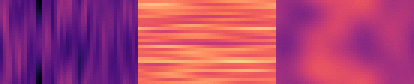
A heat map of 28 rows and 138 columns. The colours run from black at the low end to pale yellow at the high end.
The table splits into one row of 3 panels. Panel 1,1: low, streaked downward. Panel 1,2: high, streaked across. Panel 1,3: middling, smooth.
